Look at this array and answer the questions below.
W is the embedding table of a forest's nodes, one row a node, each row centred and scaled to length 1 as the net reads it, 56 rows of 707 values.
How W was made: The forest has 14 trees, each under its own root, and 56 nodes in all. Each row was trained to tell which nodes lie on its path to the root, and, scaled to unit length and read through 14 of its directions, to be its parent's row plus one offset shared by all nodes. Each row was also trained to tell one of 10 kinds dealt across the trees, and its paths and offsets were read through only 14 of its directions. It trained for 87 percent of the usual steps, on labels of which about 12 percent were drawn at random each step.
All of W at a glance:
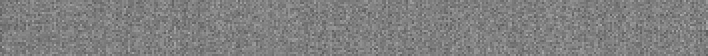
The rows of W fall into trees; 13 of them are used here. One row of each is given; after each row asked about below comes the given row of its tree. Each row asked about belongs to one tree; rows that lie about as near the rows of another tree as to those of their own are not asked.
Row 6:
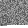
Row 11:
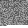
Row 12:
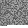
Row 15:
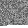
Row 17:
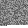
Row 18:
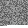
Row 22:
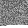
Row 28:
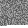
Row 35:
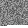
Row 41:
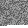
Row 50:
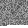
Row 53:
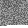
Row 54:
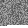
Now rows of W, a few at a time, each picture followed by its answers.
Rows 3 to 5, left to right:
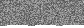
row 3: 17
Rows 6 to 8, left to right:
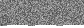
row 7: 17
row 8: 35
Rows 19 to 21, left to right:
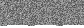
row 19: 35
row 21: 28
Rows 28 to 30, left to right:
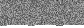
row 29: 53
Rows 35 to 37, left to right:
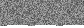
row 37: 50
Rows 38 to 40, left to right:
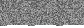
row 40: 15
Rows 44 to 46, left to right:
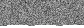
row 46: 53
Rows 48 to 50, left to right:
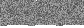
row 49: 54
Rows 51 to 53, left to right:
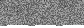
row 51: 11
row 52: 12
